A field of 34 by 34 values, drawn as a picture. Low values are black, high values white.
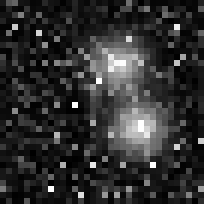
Stripes: none. Histogram: skewed, a long tail of high values. Odd rows or columns: none. Average level on the scale: 20%. Bumps: two.
